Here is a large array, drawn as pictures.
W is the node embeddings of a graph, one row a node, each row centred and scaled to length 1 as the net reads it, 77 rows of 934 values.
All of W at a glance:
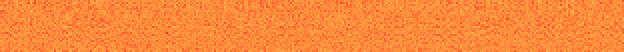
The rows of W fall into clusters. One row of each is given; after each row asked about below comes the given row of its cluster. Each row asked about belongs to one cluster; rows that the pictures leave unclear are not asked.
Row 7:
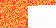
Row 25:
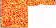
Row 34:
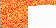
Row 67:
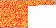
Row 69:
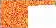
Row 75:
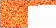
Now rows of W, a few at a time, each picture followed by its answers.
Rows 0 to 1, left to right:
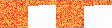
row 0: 69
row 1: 7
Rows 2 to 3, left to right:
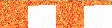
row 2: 7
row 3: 69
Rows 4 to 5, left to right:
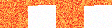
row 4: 69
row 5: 69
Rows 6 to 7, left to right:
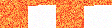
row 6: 67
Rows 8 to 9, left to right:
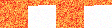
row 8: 7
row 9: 67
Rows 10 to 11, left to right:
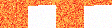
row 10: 69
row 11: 67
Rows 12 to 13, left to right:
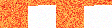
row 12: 67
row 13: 75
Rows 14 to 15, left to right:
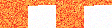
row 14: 69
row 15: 7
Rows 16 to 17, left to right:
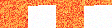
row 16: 7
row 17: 69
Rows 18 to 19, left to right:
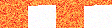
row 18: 34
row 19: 67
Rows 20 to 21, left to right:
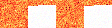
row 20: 7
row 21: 67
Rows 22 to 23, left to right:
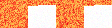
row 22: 7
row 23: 25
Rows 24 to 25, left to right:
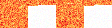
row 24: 7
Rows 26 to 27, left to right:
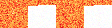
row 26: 75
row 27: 25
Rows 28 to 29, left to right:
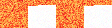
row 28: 67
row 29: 25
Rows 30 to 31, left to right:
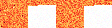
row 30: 25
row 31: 75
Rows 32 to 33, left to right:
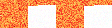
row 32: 67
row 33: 34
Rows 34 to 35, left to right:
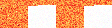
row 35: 75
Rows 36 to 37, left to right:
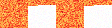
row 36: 67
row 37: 67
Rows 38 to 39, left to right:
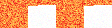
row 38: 75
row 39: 25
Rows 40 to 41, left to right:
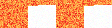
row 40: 25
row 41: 25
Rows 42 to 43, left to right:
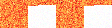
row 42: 67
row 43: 69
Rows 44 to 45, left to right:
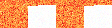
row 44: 7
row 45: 75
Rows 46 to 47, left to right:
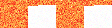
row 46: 7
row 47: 34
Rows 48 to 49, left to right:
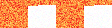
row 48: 75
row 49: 34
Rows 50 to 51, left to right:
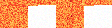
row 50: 75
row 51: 69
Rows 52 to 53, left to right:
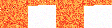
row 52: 25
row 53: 25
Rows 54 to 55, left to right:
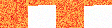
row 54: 69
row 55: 67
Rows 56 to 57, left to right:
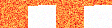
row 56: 7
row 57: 75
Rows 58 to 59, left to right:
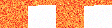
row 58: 34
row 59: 75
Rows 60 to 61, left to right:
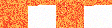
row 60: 25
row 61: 67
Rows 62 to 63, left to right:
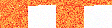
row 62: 67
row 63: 75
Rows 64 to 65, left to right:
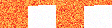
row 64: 69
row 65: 34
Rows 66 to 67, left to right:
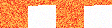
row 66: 75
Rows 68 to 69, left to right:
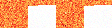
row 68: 69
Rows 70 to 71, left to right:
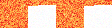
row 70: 7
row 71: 75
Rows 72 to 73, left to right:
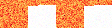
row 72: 25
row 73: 34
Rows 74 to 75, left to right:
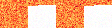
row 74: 69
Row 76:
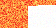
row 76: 34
